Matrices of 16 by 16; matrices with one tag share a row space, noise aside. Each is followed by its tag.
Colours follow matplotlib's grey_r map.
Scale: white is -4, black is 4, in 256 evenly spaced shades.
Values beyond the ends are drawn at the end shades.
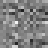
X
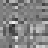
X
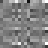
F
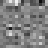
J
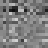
X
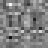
J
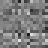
F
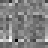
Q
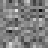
J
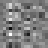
J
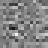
X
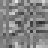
X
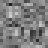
J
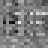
X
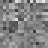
X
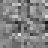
F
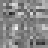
X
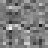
J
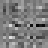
X
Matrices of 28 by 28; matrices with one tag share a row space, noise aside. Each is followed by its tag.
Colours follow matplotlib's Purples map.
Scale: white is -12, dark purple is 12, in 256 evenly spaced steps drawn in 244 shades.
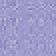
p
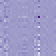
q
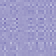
p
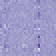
q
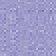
p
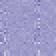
q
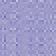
p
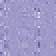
q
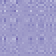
p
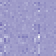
q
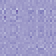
p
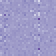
q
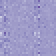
q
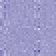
q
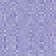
p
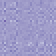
p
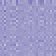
p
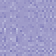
p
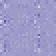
q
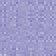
p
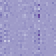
q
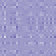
p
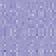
p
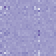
q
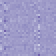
q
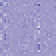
q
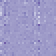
q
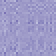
p
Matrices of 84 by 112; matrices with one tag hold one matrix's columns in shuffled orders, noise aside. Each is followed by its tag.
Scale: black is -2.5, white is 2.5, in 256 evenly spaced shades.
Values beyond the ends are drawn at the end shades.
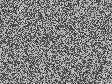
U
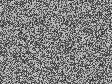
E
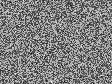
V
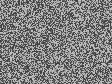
U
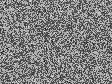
U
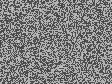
U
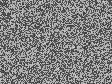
U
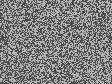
U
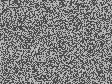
U
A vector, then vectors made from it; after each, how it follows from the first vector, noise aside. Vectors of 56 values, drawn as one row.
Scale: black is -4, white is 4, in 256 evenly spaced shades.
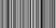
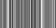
negated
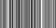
negated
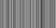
shrunk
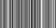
negated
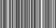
negated
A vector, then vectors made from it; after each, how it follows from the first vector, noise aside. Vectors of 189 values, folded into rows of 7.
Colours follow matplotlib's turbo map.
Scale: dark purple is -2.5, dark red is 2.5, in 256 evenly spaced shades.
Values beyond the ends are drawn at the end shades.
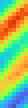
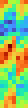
wrapped around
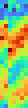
wrapped around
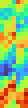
wrapped around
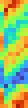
wrapped around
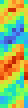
wrapped around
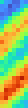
reversed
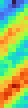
reversed
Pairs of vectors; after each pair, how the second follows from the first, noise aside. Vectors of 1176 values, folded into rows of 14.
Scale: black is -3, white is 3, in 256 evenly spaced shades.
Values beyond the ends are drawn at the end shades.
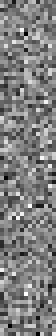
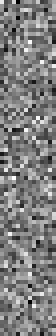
reversed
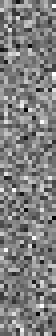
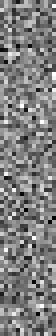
copied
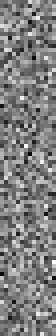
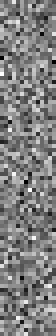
reversed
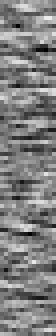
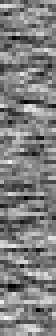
reversed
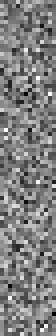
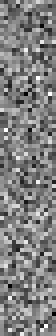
copied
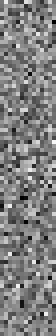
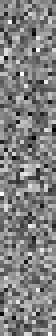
reversed
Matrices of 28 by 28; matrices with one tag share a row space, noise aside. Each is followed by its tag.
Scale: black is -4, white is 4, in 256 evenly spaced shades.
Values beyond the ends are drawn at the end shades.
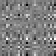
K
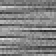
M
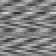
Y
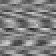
Y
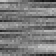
M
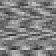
Y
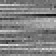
M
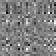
K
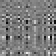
K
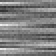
M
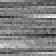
M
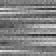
M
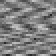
Y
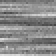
M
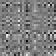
K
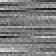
M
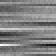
M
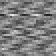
Y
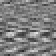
Y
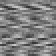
Y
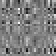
K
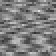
Y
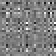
K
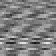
Y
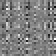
K
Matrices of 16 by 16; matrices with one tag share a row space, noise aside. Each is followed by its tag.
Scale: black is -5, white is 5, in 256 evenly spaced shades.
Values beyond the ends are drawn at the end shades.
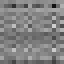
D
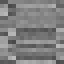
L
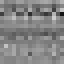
D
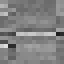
L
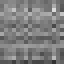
D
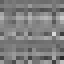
D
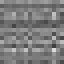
D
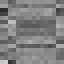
L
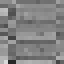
L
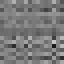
D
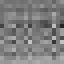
D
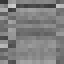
L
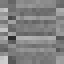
L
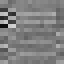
L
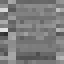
L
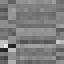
L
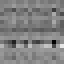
D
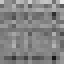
D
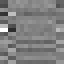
L
